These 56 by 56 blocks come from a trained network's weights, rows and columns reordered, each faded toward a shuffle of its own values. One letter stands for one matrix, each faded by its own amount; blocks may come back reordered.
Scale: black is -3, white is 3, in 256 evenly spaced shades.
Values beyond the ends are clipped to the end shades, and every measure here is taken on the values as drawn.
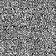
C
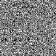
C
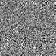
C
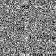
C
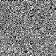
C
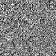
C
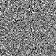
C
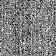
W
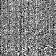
W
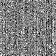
W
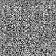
C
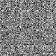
C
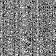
W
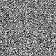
C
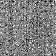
W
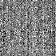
W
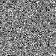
C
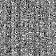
W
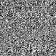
C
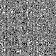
W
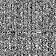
W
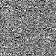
C
